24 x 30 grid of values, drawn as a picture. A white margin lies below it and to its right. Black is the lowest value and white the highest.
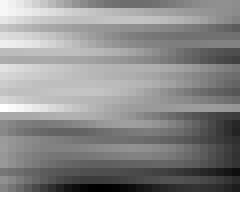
The ninth with the highest average is the top left. The centre is the calmest part. Streaks run across, left to right. The field climbs toward the top left. There are no lone odd cells.
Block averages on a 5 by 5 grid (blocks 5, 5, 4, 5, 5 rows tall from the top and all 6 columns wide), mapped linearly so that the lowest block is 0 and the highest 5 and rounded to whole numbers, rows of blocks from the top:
5 4 3 3 2
5 4 3 3 2
5 4 4 3 2
3 2 3 2 0
2 1 1 1 0
